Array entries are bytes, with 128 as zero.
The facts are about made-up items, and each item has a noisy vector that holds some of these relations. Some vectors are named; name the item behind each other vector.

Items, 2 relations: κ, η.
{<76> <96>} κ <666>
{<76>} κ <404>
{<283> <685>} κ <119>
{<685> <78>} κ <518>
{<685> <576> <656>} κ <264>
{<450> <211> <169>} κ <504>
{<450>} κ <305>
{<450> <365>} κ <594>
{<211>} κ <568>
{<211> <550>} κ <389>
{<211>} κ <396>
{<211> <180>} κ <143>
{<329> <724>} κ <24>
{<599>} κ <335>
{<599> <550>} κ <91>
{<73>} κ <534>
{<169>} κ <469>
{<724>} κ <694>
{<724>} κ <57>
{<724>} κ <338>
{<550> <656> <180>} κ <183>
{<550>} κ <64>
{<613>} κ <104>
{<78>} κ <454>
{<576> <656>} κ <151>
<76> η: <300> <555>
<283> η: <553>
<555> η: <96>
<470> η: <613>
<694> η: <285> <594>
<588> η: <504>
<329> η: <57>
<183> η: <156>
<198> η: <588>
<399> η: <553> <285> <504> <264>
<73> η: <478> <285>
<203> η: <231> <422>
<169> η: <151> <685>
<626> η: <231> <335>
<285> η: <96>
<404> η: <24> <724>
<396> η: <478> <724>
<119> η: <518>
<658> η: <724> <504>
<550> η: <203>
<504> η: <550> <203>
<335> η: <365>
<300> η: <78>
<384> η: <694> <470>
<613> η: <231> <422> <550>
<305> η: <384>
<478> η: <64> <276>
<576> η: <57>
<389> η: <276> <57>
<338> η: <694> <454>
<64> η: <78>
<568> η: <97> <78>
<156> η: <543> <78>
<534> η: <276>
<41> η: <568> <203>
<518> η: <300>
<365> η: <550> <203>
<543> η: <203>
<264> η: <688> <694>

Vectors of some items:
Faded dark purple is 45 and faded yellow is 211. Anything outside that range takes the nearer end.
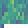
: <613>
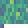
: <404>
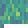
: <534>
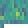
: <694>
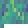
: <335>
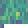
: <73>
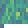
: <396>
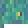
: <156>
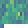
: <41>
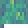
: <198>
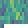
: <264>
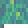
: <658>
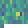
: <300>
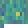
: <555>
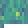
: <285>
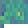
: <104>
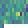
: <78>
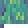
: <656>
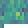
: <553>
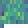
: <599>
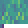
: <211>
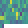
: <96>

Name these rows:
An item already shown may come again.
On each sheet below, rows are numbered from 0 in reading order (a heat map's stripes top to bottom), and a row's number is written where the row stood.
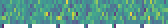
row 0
<450>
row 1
<97>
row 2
<76>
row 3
<613>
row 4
<151>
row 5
<576>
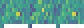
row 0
<64>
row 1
<365>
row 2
<64>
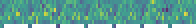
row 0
<276>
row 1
<329>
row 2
<180>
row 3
<338>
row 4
<143>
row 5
<550>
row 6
<276>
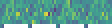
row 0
<396>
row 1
<78>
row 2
<399>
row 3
<143>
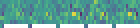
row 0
<454>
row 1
<469>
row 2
<24>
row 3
<183>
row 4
<724>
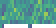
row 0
<305>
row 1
<404>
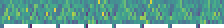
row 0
<389>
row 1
<169>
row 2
<73>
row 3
<685>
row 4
<384>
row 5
<666>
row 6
<384>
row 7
<283>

